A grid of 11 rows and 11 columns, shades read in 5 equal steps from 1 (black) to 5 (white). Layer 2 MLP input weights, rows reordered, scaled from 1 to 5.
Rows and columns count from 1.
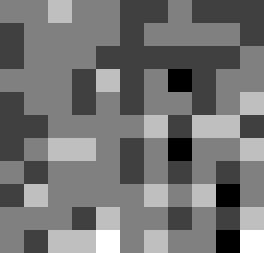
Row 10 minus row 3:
1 0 0 -1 2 1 1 0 1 0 1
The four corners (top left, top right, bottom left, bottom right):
3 2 3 5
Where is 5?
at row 11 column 5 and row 11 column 11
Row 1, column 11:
2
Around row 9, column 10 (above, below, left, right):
2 2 4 3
